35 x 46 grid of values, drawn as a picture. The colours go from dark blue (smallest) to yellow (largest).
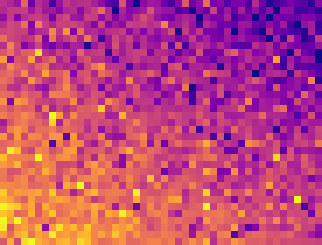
No regular stripes run through it. The texture is fine-grained noise. There is an overall slope up to the bottom left. Overall the values sit about 50% of the way up the scale. The bottom left is the ninth with the highest average. The top right is the ninth with the lowest average. Neither half mirrors the other.
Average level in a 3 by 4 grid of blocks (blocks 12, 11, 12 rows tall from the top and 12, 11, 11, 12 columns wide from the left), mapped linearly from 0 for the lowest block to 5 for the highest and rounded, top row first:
2 2 1 0
4 3 2 2
5 4 3 3
